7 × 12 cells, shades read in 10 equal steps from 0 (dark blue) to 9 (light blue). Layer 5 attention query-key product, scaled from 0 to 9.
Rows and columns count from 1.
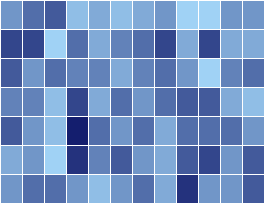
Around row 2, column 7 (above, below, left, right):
7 5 5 2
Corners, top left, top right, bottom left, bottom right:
6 6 6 3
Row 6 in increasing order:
1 2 3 3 3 5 6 6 6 7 7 9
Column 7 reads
7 4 5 6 4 6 4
